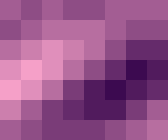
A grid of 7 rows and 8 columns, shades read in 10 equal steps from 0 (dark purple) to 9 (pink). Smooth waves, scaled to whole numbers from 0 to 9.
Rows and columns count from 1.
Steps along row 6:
down down down down same up up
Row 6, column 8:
5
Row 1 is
5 4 5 4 4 5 5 5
